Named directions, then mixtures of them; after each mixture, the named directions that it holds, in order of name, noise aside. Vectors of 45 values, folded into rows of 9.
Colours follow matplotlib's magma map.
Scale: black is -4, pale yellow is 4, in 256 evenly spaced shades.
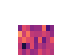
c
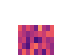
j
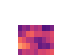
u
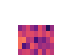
c, j, u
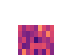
j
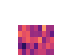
c, j, u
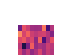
c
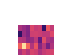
c, u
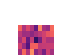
j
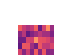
c, j, u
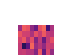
c, j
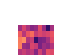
c, j, u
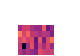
c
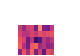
j, u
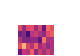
c, j, u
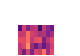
c, j, u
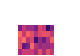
c, j, u
